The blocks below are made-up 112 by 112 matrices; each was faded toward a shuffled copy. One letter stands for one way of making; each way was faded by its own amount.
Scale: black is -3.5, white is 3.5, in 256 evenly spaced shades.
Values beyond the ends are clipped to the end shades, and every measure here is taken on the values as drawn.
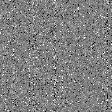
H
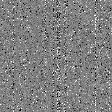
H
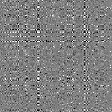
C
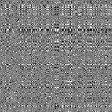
C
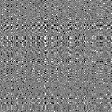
C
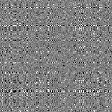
C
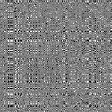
C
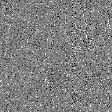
H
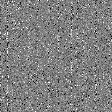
H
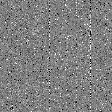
H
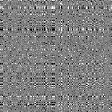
C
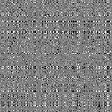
C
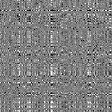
C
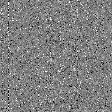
H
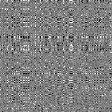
C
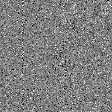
H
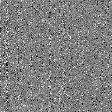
H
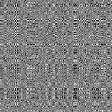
C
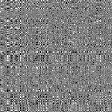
C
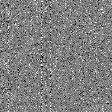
H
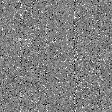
H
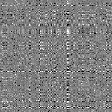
C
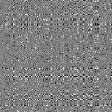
C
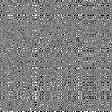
C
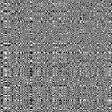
C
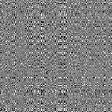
C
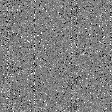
H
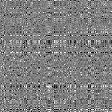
C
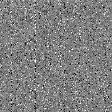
H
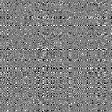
C
